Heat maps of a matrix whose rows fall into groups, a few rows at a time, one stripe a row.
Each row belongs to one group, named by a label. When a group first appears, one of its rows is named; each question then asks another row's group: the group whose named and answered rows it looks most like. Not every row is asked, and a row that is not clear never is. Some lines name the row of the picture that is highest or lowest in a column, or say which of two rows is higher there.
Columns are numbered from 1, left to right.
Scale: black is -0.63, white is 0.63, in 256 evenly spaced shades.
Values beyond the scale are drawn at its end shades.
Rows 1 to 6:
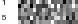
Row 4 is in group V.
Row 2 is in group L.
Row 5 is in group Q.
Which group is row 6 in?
V
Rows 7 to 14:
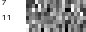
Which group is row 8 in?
Q
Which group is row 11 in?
L
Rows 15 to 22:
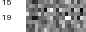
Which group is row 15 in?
Q
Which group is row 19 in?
Q
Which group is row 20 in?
V
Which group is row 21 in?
V
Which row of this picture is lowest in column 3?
19
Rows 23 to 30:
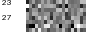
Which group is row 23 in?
L
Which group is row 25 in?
L
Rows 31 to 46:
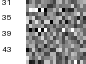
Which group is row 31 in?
L
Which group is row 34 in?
V
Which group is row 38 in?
Q
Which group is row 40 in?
L
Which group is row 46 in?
Q
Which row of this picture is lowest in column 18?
35
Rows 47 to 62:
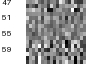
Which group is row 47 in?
V
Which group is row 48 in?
Q
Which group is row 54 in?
Q
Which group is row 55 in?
Q
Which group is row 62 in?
Q
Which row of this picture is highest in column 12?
47
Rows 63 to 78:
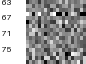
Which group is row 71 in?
V
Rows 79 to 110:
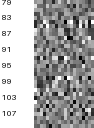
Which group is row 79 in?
V
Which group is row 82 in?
L
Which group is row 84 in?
V
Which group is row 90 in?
L
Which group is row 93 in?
L
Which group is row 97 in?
L
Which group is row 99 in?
Q
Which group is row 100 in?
Q
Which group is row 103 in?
L
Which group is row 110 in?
L
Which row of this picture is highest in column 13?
84
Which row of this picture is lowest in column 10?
93
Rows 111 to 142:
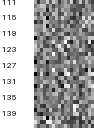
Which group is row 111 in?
Q
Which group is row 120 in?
L
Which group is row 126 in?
L
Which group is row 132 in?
L
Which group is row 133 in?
V
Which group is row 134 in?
L
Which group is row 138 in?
L
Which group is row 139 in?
Q
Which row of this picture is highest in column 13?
111
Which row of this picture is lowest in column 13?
121
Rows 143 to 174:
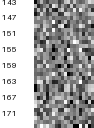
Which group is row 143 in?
L
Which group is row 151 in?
Q
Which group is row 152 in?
L
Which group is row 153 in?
Q
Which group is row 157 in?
V
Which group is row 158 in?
V
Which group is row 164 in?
L
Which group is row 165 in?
L
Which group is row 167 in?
V
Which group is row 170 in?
L
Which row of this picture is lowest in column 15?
174
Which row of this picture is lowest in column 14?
174
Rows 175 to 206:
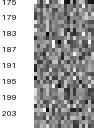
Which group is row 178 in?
V
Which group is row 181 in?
Q
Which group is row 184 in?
L
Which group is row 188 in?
Q
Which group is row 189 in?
L
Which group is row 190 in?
Q
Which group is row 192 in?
L
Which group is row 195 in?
L
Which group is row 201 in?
L
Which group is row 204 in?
Q
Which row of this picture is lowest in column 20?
175
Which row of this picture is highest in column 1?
175
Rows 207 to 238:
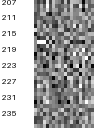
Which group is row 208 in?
Q
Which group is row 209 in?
Q
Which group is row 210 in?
L
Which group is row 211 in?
V
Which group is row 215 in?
L
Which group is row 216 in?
Q
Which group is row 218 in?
Q
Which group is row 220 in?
L
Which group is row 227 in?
V
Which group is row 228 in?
V
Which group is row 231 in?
V
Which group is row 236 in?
V
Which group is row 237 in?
V
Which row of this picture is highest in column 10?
234
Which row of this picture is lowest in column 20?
223
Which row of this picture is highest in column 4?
217
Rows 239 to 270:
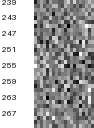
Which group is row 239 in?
L
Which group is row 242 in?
V
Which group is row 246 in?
V
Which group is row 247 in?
V
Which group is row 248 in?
Q
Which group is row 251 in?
L
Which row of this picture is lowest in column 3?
249
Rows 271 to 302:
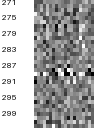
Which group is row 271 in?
V
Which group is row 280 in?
V
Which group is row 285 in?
V
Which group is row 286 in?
V
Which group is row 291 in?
L
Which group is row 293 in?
V
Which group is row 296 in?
L
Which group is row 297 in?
V
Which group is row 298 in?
Q
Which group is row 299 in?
Q
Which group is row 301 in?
L
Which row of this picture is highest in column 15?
281
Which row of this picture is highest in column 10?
289
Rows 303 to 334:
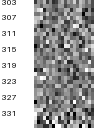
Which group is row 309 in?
Q
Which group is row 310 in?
V
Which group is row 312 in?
L
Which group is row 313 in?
Q
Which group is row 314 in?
L
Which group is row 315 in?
V
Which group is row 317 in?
V
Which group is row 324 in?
V
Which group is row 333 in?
Q
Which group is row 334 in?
V
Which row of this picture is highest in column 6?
328
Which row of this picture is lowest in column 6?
333
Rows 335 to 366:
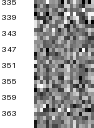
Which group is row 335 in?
Q
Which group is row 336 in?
L
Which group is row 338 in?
L
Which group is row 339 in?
Q
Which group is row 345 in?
V
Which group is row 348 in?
L
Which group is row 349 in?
L
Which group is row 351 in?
L
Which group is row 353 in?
L
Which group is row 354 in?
L
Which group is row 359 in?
V
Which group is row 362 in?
V
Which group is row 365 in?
L
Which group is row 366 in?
L
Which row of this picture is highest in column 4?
361
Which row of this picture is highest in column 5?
335
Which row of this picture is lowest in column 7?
362
